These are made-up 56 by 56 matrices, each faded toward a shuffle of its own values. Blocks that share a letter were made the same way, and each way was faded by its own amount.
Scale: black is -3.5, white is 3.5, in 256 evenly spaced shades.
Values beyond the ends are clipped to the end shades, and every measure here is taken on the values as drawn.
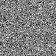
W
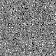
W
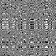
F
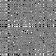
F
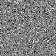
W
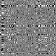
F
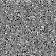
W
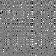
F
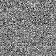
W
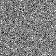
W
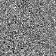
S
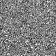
W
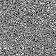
W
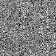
S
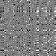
F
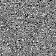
W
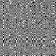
F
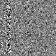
S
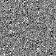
S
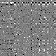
F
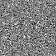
W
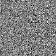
S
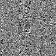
S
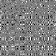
F
